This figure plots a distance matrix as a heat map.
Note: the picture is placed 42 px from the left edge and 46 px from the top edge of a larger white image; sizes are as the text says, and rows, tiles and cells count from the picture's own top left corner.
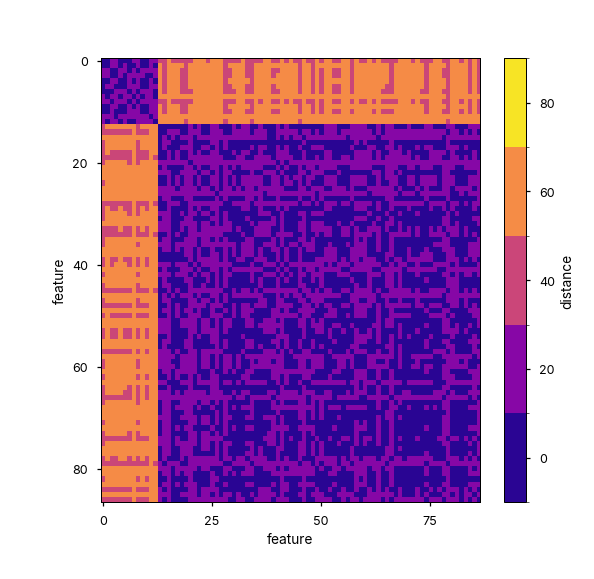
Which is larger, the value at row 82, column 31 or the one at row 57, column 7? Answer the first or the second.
the second
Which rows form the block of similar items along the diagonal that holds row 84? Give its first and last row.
13 to 86
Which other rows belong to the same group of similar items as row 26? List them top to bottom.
13, 14, 15, 16, 17, 18, 19, 20, 21, 22, 23, 24, 25, 27, 28, 29, 30, 31, 32, 33, 34, 35, 36, 37, 38, 39, 40, 41, 42, 43, 44, 45, 46, 47, 48, 49, 50, 51, 52, 53, 54, 55, 56, 57, 58, 59, 60, 61, 62, 63, 64, 65, 66, 67, 68, 69, 70, 71, 72, 73, 74, 75, 76, 77, 78, 79, 80, 81, 82, 83, 84, 85, 86
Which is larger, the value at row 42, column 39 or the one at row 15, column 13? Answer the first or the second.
the first
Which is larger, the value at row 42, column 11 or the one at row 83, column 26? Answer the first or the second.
the first
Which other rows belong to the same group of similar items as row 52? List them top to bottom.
13, 14, 15, 16, 17, 18, 19, 20, 21, 22, 23, 24, 25, 26, 27, 28, 29, 30, 31, 32, 33, 34, 35, 36, 37, 38, 39, 40, 41, 42, 43, 44, 45, 46, 47, 48, 49, 50, 51, 53, 54, 55, 56, 57, 58, 59, 60, 61, 62, 63, 64, 65, 66, 67, 68, 69, 70, 71, 72, 73, 74, 75, 76, 77, 78, 79, 80, 81, 82, 83, 84, 85, 86
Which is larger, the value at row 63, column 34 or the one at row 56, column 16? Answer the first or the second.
the first
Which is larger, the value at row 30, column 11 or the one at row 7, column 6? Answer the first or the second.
the first
